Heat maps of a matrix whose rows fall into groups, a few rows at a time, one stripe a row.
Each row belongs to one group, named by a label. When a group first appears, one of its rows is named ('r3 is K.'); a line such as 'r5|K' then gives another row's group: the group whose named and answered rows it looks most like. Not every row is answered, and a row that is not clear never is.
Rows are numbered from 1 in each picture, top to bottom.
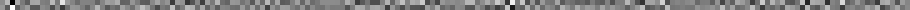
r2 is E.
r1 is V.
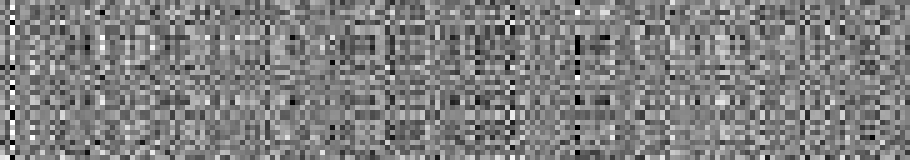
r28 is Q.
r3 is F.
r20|Q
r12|E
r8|Q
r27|E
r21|Q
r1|Q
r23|V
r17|E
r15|Q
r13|Q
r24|V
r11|Q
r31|Q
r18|V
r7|E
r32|V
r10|Q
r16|F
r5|V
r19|E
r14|V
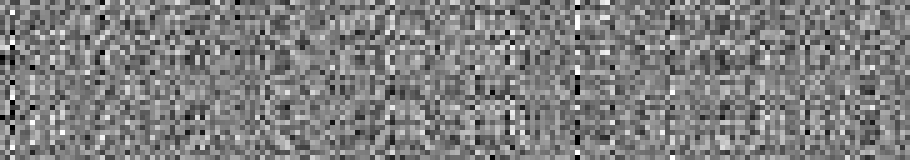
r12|V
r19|Q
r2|Q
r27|V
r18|Q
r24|V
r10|V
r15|F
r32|Q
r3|E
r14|F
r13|V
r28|Q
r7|V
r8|Q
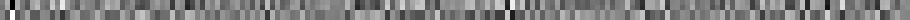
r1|V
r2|V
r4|E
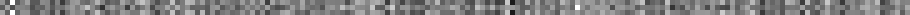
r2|F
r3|E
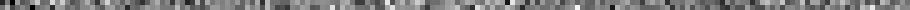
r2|F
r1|V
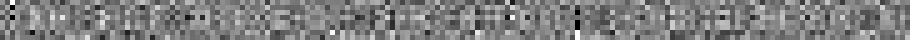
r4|V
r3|Q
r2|V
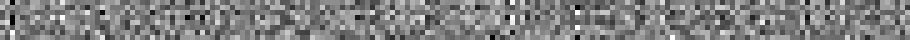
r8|Q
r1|V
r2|Q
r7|E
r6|F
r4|V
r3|F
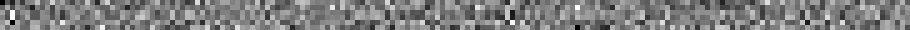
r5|V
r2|F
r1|V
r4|E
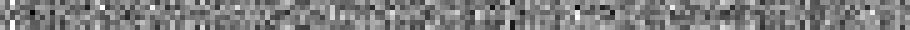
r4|F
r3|F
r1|E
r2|Q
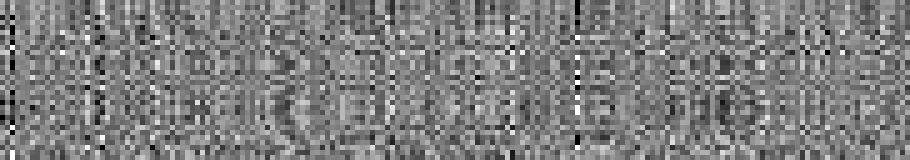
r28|Q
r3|Q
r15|F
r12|F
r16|Q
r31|E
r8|F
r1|Q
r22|F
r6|V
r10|E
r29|Q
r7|V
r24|V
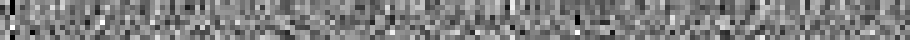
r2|V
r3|V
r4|Q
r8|V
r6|E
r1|V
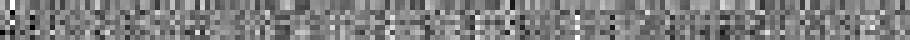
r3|V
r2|E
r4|F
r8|F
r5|E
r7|V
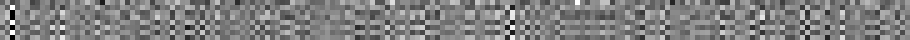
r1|F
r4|V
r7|E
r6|V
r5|E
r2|E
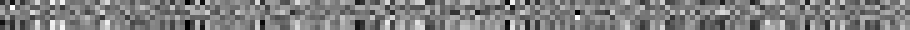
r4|F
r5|V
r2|E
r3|Q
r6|V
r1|V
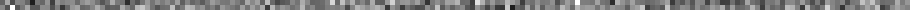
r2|E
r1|F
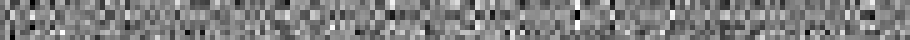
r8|V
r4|Q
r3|Q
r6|F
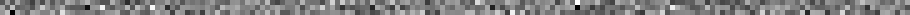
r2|Q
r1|F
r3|V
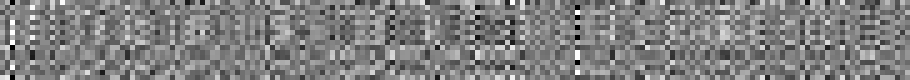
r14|E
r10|V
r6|Q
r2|Q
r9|E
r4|Q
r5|E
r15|F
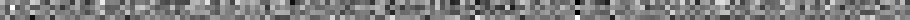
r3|Q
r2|E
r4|F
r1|Q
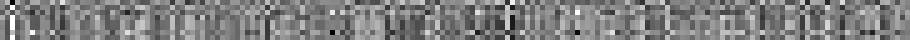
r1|V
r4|E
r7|Q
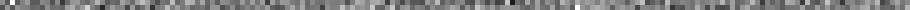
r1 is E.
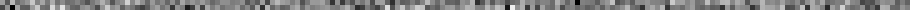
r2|V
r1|Q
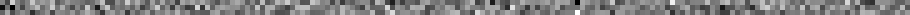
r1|Q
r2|V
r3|F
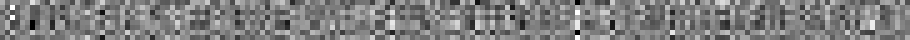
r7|Q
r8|F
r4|E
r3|F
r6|F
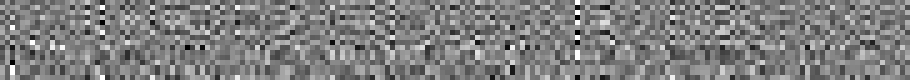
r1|F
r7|Q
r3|F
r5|F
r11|F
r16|Q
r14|E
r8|F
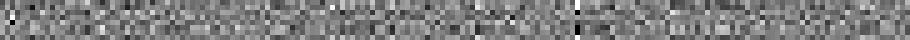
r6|Q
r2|F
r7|Q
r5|V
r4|E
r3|Q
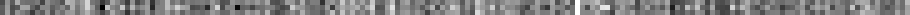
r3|F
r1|F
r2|F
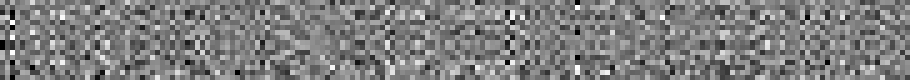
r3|V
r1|Q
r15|F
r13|V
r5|E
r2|F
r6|V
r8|E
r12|Q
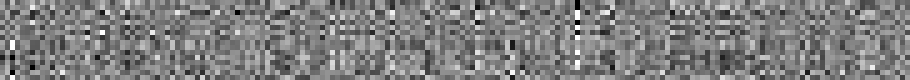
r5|Q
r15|V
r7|Q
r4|F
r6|F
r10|E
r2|Q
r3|F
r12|V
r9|E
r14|F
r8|F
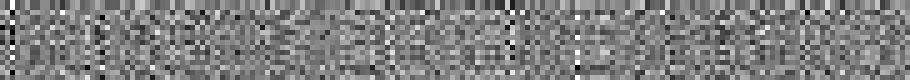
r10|E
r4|F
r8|F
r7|V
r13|F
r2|E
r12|E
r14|Q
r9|V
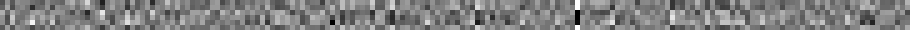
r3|Q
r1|F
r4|Q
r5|Q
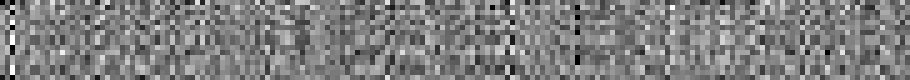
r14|E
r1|V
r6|V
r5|E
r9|E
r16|V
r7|Q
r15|E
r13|Q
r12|Q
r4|Q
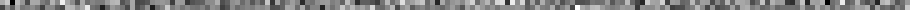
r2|F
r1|V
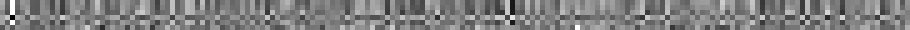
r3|E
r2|E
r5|E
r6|F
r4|V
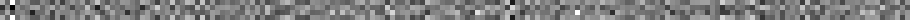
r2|V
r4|E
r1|E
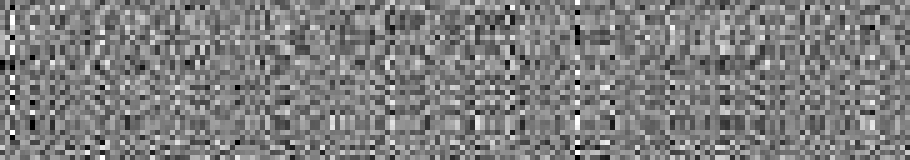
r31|F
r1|F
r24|F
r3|Q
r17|Q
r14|V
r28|V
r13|V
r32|Q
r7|Q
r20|V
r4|E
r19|E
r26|F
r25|F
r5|E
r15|F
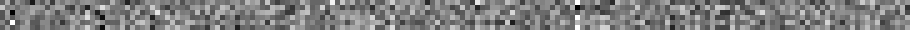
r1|F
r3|V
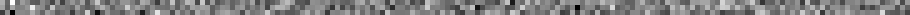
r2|Q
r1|E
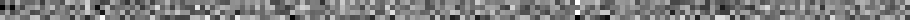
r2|V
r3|F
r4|Q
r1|F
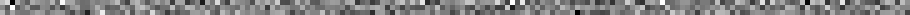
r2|E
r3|Q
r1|V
